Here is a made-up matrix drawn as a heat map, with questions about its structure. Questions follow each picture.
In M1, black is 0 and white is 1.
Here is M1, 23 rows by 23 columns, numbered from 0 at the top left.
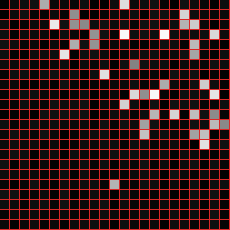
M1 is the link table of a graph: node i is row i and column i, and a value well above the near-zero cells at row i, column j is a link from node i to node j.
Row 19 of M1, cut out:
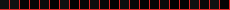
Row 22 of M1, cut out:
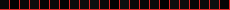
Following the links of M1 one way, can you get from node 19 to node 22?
no
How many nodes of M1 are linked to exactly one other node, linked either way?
2
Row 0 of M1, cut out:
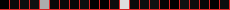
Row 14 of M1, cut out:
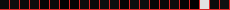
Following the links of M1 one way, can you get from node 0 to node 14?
yes
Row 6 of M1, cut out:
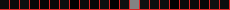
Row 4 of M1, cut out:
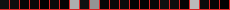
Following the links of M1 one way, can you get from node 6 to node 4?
no
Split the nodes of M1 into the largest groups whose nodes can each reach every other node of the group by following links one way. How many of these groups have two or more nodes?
0
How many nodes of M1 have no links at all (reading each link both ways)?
0
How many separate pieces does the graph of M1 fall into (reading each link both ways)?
1
